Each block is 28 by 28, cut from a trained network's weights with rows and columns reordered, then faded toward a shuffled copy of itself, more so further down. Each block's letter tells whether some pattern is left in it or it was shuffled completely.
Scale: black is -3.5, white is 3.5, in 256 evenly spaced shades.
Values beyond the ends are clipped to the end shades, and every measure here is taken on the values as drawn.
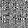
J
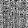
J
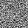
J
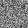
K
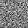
J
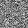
K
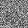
J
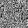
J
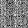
J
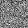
K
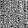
J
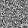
J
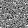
K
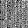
J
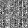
J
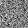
K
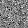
K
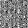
J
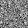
K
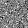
K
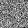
K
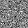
K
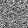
K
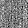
J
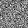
J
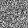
J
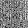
J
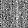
J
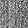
J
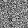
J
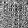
J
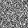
J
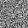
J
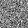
K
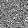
K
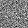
K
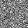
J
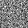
K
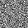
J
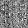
J
